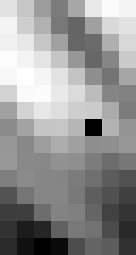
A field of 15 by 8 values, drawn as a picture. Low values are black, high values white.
Slope: up to the top. Lone odd cells: 1, lower than its neighbours. Grain: diagonal, down to the right. Average level on the scale: 60%. Ninth with the highest average: top left.
